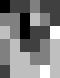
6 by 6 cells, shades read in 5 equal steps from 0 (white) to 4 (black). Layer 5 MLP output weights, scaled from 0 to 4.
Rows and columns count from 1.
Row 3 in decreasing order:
4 3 3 2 1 0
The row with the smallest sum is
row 6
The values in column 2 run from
1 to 3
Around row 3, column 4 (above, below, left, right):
1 3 4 3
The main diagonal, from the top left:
4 2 4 3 2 1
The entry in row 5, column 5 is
2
